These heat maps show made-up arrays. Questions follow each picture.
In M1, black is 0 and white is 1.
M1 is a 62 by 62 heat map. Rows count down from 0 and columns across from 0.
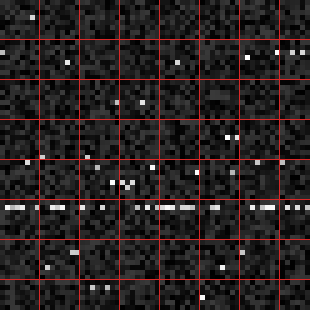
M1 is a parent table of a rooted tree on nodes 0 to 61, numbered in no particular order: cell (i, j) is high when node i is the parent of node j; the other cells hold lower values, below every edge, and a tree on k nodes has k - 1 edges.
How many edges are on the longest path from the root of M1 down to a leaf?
2
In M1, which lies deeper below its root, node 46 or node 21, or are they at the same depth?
the same depth
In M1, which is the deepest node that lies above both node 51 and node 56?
32
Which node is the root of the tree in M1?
41
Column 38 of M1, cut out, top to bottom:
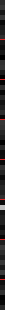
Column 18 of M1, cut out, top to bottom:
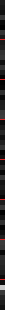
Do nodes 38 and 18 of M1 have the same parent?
no
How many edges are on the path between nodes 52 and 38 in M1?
2
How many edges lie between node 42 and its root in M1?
1
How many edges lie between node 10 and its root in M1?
1
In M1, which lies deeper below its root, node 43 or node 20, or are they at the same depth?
the same depth
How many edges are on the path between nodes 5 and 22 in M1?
4
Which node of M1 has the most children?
41
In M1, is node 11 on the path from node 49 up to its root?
yes
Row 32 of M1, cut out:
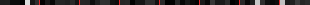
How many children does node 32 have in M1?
3
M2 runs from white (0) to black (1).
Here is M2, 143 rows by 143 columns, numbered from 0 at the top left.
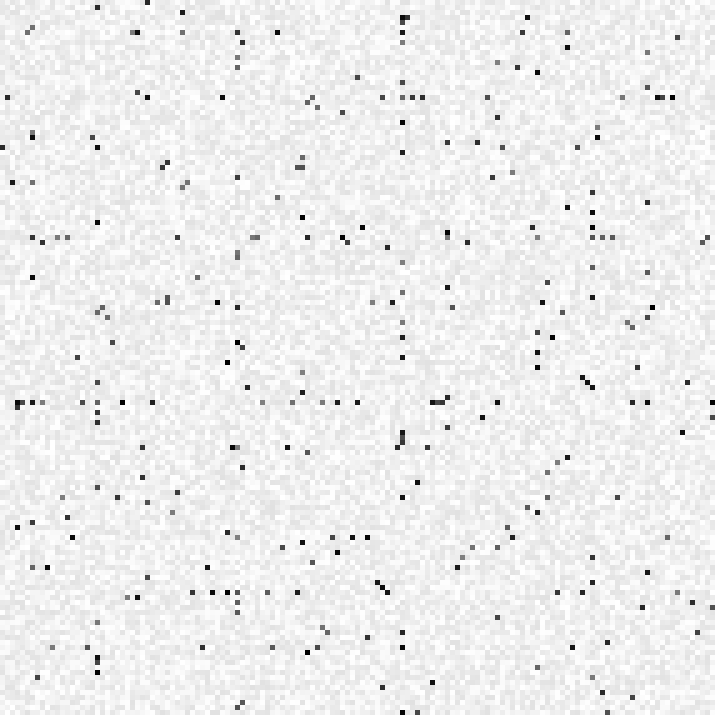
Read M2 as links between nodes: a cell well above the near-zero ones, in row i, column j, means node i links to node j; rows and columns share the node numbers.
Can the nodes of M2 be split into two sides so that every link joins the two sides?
yes
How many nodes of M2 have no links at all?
0
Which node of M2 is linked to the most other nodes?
node 80
